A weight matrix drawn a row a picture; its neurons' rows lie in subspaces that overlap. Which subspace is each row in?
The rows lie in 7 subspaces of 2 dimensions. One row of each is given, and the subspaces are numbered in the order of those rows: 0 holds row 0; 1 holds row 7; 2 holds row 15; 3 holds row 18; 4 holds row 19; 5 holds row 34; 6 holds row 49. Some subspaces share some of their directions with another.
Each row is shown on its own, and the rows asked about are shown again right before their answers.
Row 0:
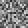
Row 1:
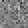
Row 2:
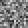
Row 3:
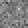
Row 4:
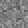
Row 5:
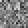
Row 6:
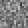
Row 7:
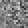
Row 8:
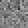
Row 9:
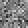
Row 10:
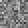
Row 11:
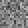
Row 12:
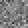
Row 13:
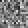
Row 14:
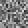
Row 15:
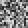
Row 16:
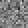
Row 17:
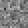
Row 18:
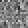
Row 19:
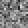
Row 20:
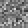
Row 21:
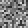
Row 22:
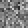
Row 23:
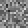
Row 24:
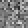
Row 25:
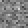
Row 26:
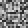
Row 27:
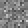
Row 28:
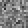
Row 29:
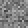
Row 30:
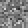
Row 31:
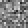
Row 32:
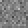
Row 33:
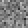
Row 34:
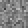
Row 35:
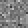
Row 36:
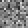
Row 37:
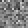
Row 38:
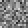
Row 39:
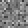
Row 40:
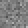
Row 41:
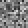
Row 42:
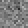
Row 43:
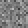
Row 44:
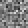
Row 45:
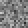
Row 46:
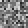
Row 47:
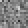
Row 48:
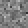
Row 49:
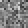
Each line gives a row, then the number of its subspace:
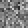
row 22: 6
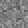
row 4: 5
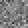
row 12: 1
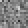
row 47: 3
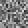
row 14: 0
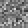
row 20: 5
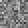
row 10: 2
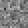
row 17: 4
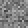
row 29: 3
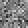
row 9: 3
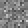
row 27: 3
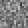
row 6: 2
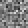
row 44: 0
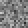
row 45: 2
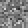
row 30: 5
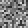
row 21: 6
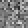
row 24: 6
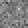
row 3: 1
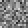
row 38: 6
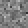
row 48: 4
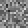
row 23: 0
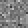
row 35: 4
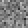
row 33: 2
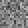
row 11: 2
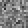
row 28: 5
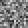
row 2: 2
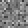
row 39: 1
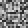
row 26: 0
